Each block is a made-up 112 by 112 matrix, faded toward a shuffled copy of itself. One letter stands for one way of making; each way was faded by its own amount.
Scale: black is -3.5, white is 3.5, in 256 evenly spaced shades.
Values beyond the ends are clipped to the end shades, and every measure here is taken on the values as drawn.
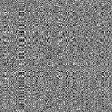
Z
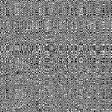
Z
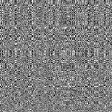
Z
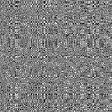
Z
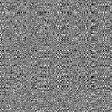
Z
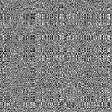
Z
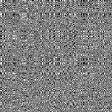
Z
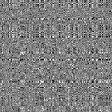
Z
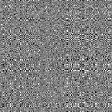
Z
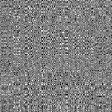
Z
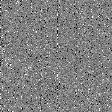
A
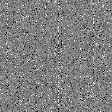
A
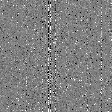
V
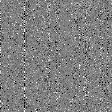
V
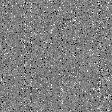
A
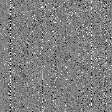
V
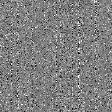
V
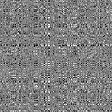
Z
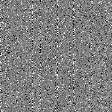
V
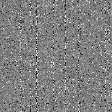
V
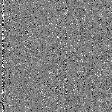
V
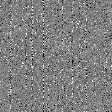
V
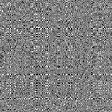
Z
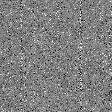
A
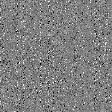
A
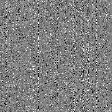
V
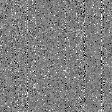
V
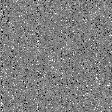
A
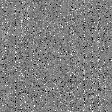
A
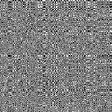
Z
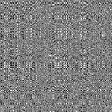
Z
